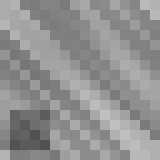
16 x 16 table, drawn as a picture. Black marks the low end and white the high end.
Grain: diagonal, down to the right. Ninth with the lowest average: bottom left. Mirror symmetry: none. Odd patch: lower, in the bottom left. Ninth with the highest average: bottom right.
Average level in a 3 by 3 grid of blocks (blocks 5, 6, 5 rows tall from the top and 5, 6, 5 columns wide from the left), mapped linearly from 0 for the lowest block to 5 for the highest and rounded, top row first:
433 / 344 / 045
